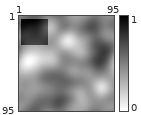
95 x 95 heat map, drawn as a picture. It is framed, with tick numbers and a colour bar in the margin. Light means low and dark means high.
An odd patch, higher than its surroundings, sits in the top left. The ninth with the lowest average is the middle left. The top left is the ninth with the highest average. Values change most from cell to cell in the top left. Neither half mirrors the other.
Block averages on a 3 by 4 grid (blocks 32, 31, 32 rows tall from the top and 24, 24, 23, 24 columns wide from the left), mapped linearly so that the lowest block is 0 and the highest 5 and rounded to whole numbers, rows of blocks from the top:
5223 / 0223 / 2321
